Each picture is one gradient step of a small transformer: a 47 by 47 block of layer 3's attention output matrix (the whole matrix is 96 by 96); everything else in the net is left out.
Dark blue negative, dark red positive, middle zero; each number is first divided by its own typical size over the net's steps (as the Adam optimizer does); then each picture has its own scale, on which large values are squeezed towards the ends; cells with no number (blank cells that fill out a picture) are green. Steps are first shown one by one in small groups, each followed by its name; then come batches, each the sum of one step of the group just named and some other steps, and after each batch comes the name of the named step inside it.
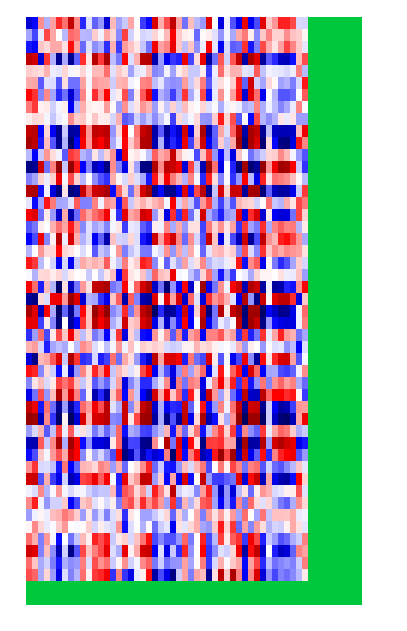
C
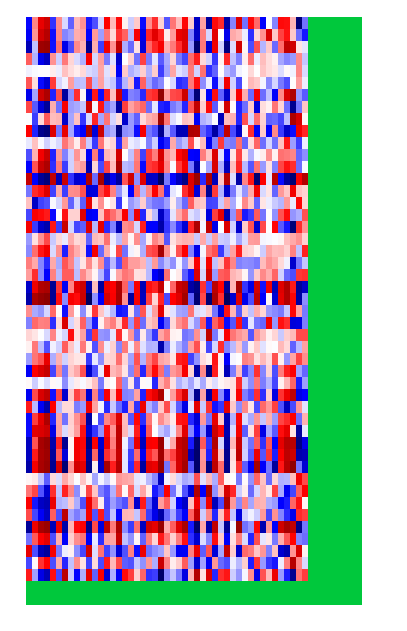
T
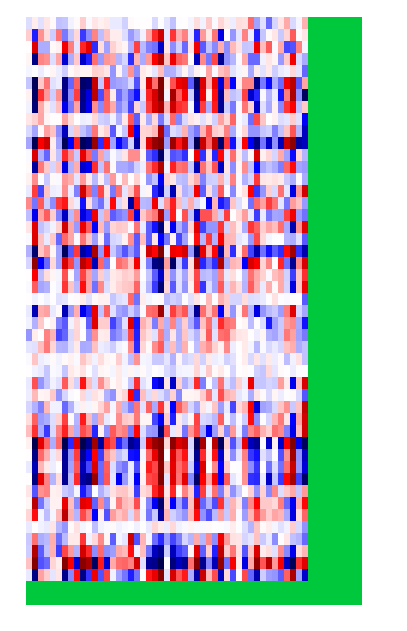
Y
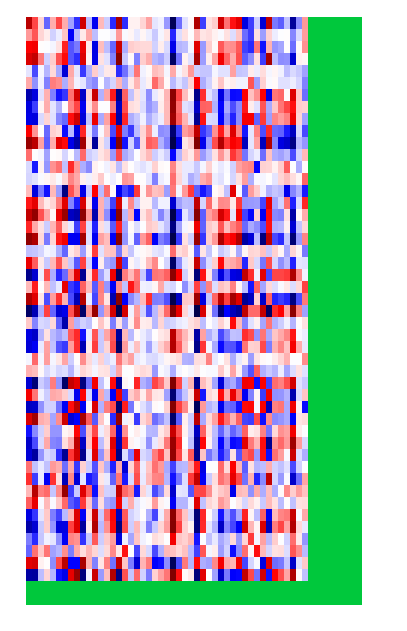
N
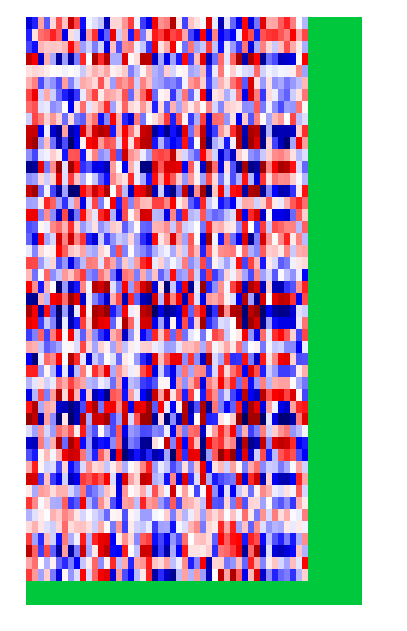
C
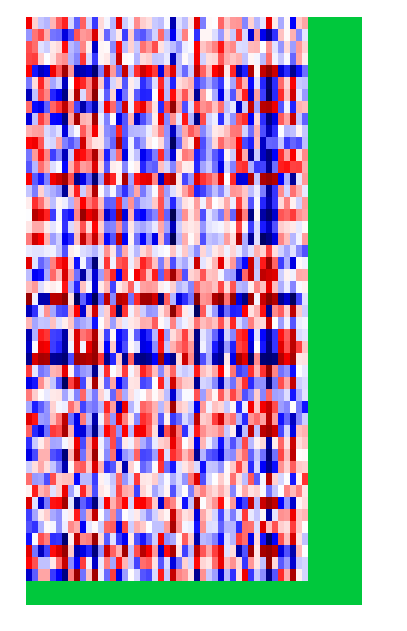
N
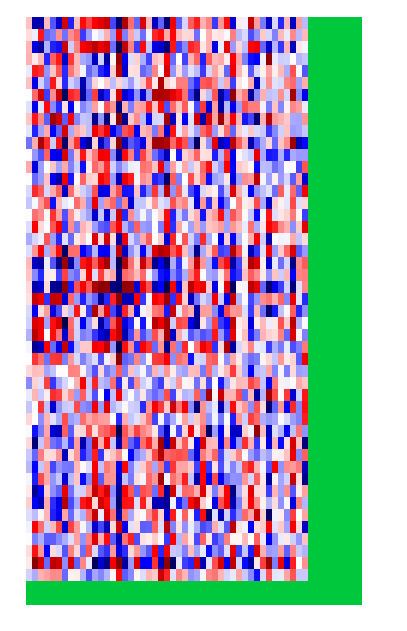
Y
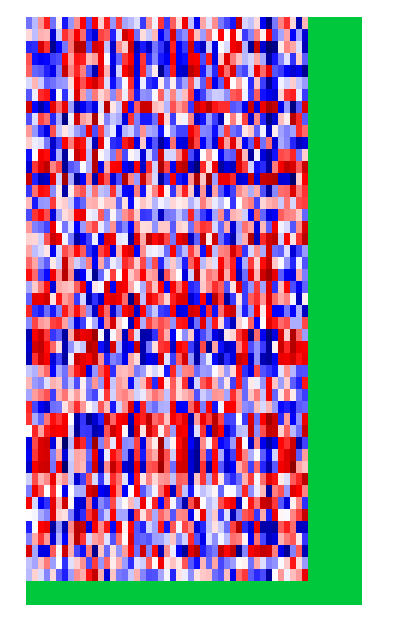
T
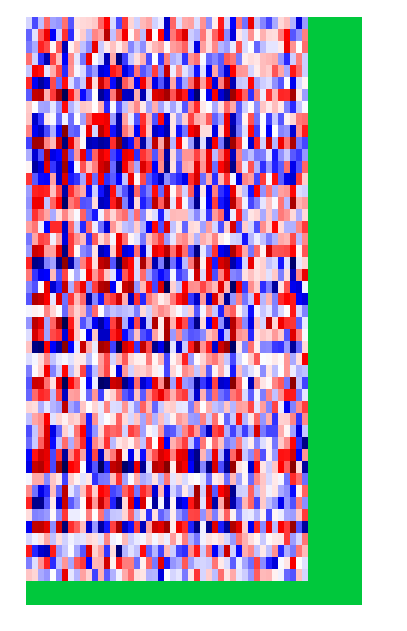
T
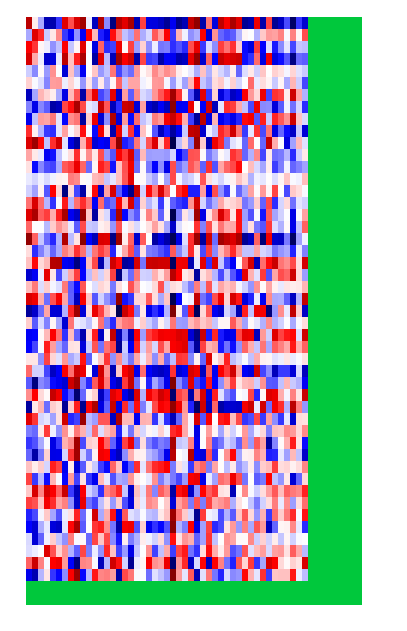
N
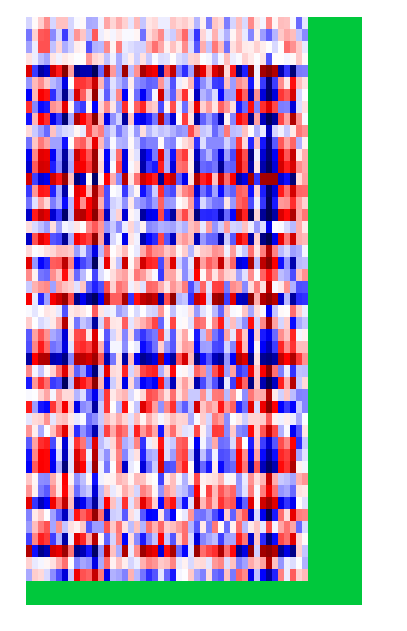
T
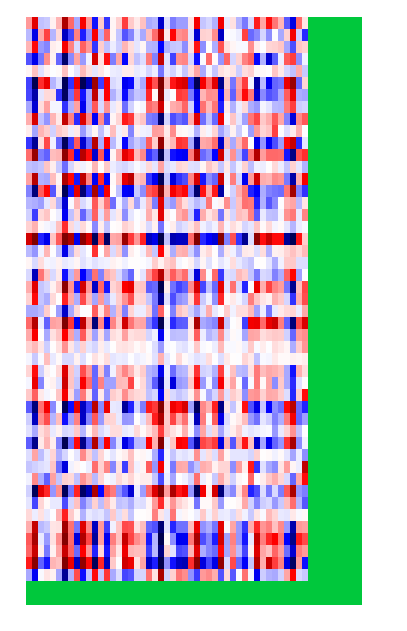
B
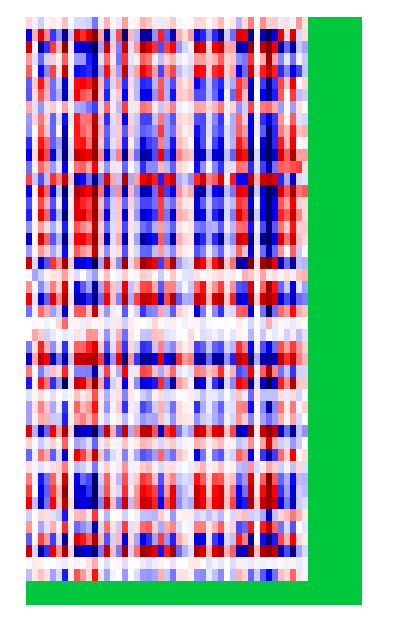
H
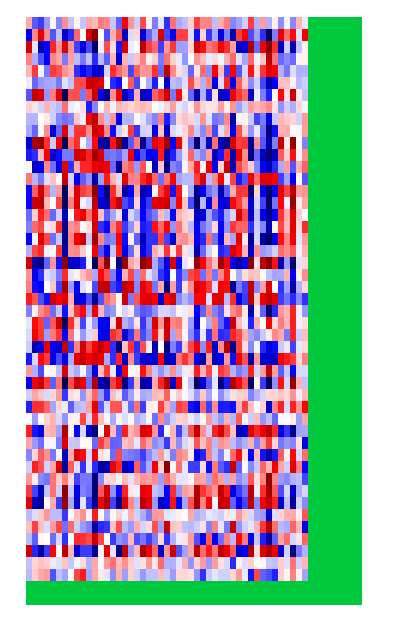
H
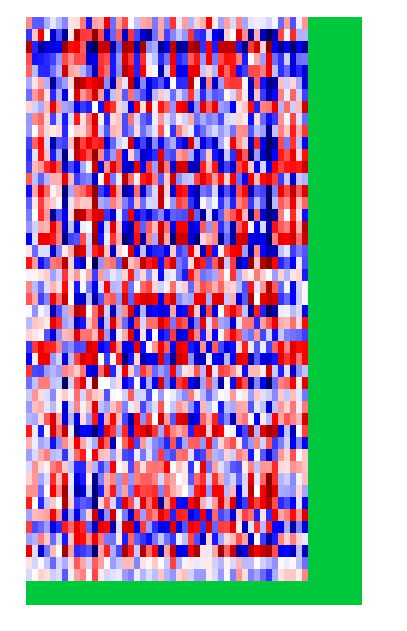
H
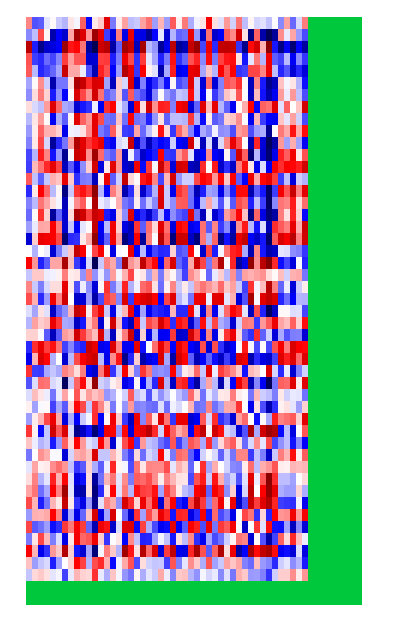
H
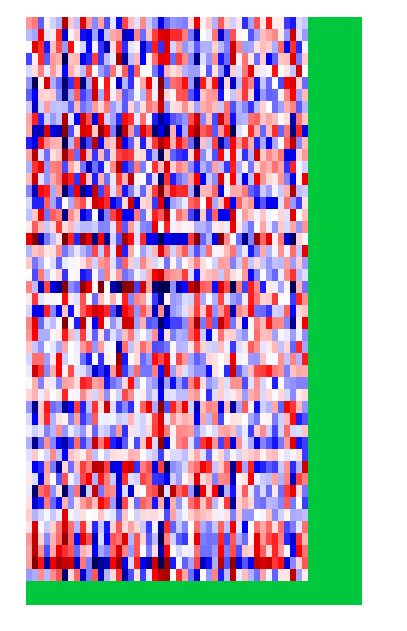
B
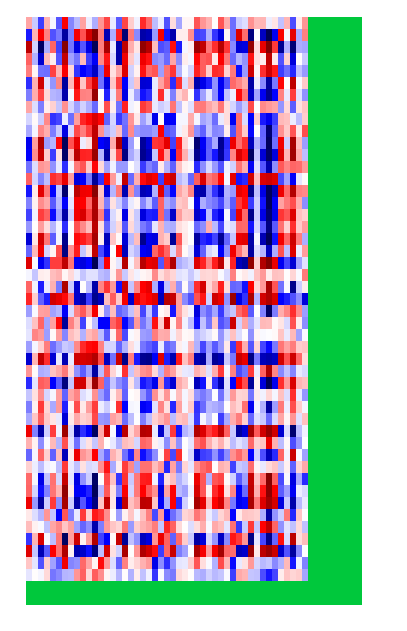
H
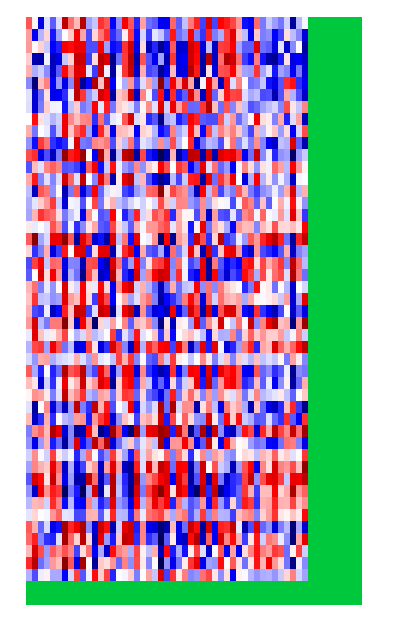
B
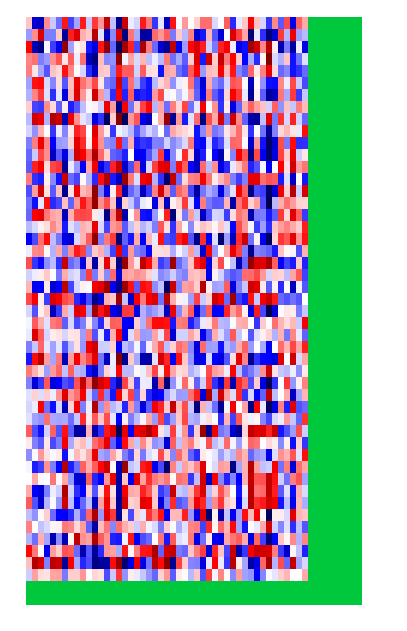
H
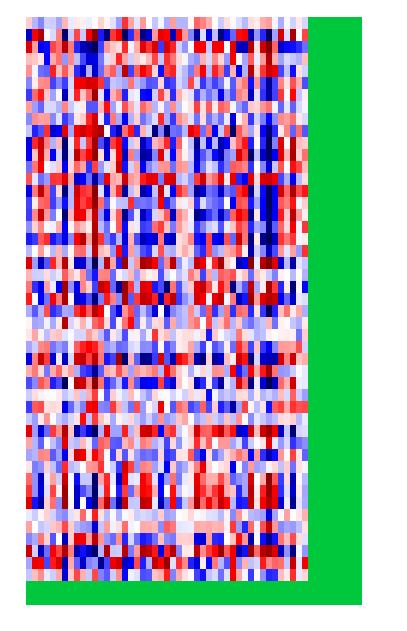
H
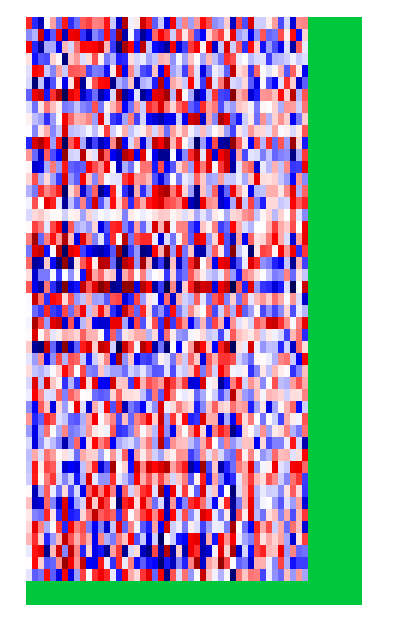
B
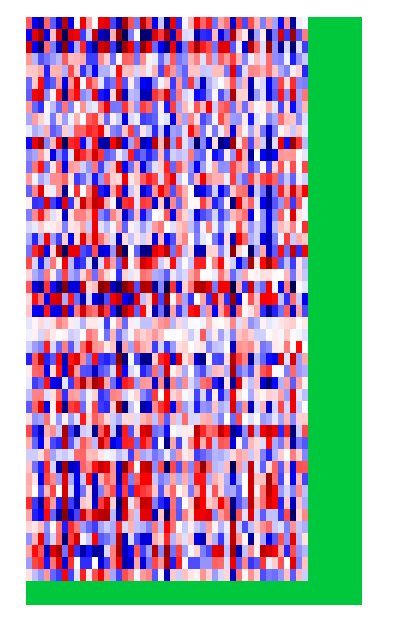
H
